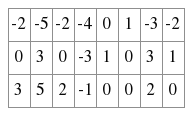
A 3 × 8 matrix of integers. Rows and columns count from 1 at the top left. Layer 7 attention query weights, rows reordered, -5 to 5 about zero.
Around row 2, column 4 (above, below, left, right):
-4 -1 0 1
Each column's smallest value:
-2 -5 -2 -4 0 0 -3 -2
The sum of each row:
-17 5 11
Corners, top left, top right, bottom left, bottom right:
-2 -2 3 0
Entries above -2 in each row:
2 7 8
